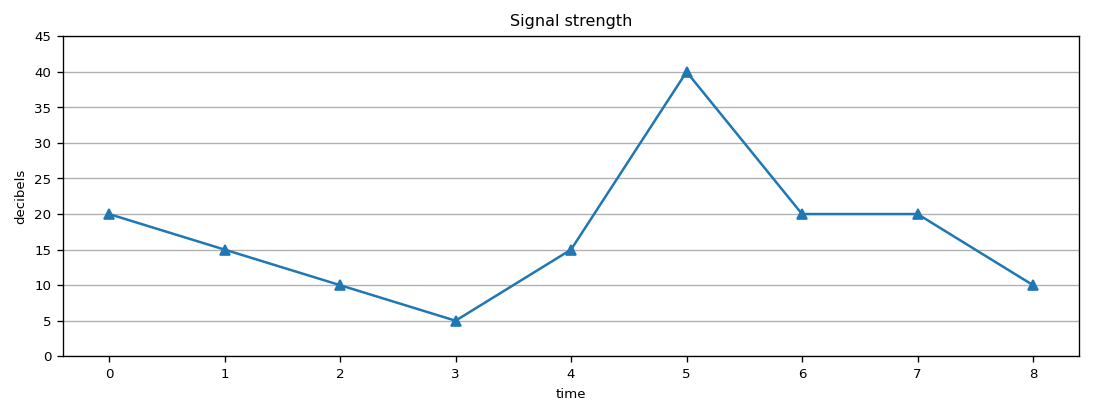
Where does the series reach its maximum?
5
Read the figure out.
Title: Signal strength
x-axis: time, ticks 0 1 2 3 4 5 6 7 8
y-axis: decibels, ticks 0 5 10 15 20 25 30 35 40 45
Values:
20 15 10 5 15 40 20 20 10
